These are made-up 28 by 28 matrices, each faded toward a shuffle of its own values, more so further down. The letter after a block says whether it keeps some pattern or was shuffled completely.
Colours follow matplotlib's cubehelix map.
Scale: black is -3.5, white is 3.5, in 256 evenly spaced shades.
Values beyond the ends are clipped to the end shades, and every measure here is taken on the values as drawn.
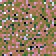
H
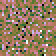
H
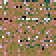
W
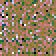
W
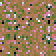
W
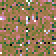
W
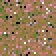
H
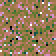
H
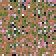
W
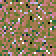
H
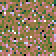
H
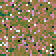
H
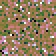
H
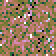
H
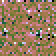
W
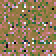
W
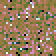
W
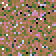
H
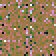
W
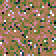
H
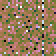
W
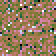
W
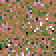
H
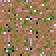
W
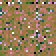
W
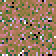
W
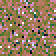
H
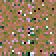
W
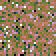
H
